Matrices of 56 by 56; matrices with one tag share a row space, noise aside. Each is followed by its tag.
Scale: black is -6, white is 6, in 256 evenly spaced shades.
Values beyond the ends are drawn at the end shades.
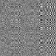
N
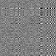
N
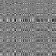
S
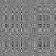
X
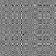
X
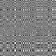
S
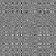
X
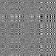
N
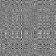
X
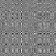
X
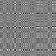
S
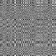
S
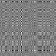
X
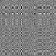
X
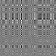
X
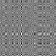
X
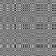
S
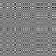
S
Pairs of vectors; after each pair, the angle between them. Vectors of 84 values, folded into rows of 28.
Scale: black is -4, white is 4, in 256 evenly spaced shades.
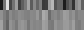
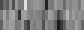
orthogonal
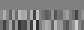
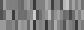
partly opposed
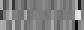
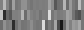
partly opposed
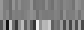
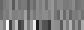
nearly opposite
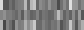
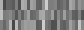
partly aligned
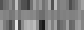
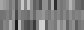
nearly opposite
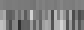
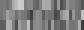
partly opposed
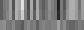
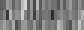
partly aligned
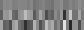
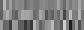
nearly parallel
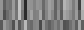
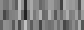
nearly parallel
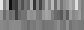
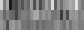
nearly parallel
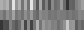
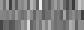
partly aligned
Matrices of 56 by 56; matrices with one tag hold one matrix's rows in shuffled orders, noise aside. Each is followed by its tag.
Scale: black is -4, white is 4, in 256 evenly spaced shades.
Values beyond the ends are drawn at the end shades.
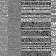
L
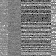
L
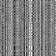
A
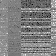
L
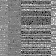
L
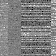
L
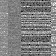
L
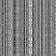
A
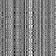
A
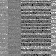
L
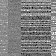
L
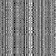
A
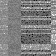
L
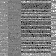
L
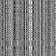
A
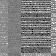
L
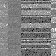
L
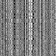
A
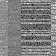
L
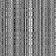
A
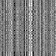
A
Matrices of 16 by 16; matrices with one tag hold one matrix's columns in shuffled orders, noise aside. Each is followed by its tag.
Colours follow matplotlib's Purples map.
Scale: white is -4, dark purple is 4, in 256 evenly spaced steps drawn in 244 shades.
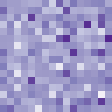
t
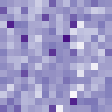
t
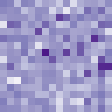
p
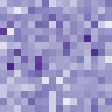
p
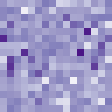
p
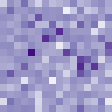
p
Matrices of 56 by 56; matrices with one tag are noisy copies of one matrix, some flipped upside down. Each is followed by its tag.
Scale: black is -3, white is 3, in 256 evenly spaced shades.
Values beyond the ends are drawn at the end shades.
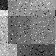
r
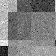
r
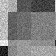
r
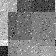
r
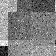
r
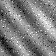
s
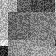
r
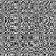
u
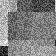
r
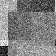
r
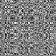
u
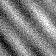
s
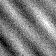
s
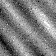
s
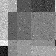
r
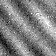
s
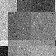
r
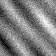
s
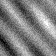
s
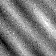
s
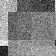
r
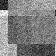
r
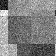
r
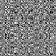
u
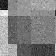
r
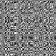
u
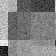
r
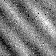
s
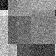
r
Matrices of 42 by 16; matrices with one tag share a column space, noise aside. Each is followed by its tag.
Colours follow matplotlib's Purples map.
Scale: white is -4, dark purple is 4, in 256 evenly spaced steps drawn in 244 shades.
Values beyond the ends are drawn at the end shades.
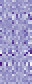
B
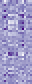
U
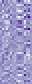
U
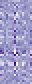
B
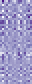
U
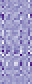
B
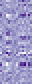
B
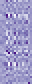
B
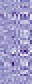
B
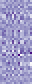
B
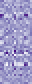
B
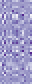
B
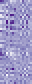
U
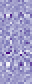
B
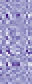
B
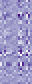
B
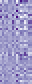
U
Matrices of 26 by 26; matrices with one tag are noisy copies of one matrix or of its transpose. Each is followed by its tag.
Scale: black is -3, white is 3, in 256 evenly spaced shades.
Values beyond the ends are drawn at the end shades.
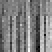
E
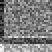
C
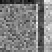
C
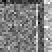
C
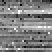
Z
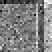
C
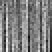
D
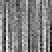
D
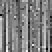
D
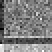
C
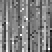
D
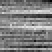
Z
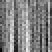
Z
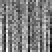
D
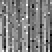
D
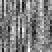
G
